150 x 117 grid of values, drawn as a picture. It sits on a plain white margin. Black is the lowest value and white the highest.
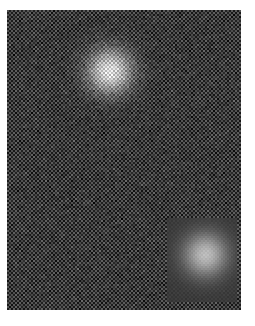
No single row or column stands out from its neighbours. In the bottom right lies a patch that is calmer than the rest. No overall slope runs across the table. Two bumps rise from the field.
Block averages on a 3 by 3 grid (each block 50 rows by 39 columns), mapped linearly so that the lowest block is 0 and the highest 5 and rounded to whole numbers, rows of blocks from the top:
050
000
004
